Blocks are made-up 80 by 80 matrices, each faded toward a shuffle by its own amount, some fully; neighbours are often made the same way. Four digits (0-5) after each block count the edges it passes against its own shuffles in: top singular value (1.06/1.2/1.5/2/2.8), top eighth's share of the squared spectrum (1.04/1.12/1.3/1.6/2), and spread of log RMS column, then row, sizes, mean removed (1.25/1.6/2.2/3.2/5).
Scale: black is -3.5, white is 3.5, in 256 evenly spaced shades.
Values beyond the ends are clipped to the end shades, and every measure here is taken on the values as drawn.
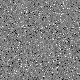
1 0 0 0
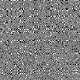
4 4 2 3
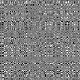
5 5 3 4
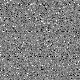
1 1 0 2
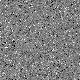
0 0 0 0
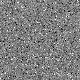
0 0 0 1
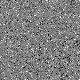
0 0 0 0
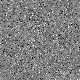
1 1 0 0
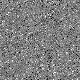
2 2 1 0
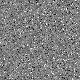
0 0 0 0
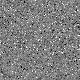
1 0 0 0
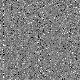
2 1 2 0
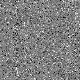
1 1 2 0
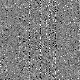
2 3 3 0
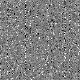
2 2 3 0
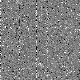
2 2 2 0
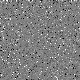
2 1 0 0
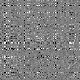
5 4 3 3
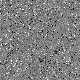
1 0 0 0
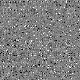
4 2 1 2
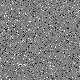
0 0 0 0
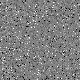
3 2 0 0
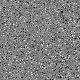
2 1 0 0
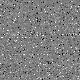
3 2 0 1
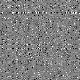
4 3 1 2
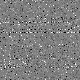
2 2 1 2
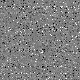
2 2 1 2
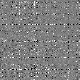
2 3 2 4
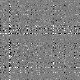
3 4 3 3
